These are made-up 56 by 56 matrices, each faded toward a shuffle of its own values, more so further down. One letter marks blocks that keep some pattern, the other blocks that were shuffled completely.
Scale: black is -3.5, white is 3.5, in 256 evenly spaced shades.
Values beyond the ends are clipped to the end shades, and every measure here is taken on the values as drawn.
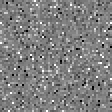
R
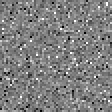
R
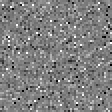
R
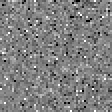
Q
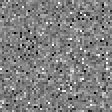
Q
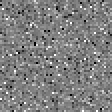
R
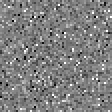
R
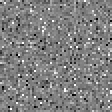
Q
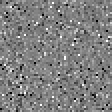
Q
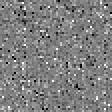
Q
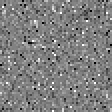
Q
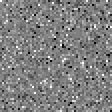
R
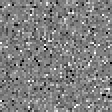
Q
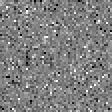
Q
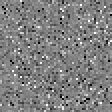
Q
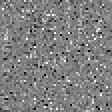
Q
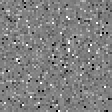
R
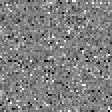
Q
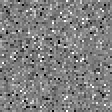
R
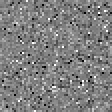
Q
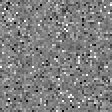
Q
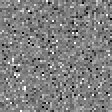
R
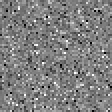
R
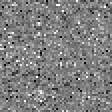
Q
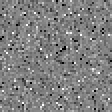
R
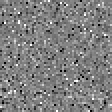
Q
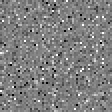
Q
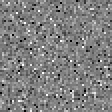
R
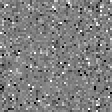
Q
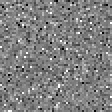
R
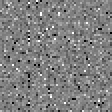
Q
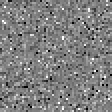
R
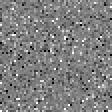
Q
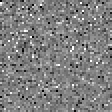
R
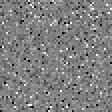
R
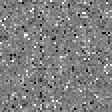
Q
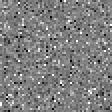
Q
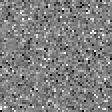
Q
